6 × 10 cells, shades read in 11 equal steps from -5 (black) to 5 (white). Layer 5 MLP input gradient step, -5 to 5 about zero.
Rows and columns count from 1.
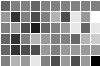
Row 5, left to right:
-1 -3 -2 -2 1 0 1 1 1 1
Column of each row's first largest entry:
2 10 8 10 5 4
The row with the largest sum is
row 2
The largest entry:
5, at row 2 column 10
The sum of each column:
-2 -6 -3 -3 1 0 1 6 4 8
